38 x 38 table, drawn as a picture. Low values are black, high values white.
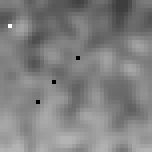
The texture is blotchy. The field climbs toward the bottom. Four lone cells stand out: one far higher and three far lower than their neighbours. No single row or column stands out from its neighbours.
